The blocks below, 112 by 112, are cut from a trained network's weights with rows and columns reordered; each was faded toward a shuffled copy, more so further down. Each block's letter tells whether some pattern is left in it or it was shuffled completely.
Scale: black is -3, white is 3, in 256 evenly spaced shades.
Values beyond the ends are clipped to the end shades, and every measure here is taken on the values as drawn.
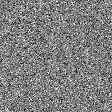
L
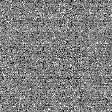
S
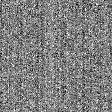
S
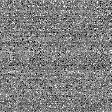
S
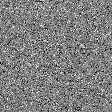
L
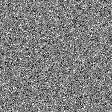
L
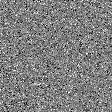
L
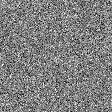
L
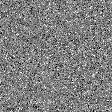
L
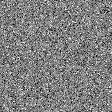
L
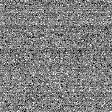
S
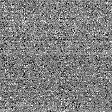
S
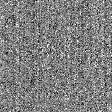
S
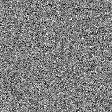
S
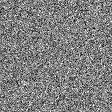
L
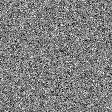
L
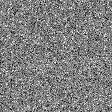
L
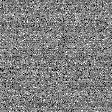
S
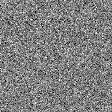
S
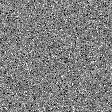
L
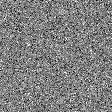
L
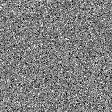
L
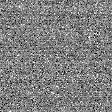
S
